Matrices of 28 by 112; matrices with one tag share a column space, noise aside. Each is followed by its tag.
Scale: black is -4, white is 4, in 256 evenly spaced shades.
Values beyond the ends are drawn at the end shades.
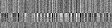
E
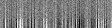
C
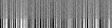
C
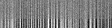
C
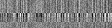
E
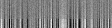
C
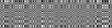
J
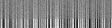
C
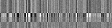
E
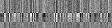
E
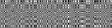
J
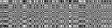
J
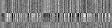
E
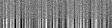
C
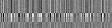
E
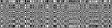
J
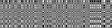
J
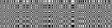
J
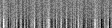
C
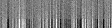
C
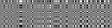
J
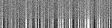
C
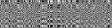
J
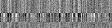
E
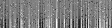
C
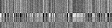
E
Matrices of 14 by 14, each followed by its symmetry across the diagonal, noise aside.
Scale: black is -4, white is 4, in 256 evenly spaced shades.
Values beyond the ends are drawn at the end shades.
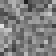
antisymmetric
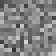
neither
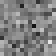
neither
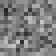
neither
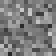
neither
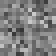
antisymmetric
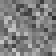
antisymmetric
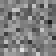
antisymmetric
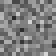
antisymmetric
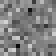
neither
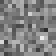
neither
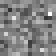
neither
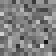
antisymmetric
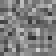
antisymmetric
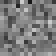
neither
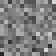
antisymmetric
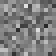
neither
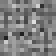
antisymmetric
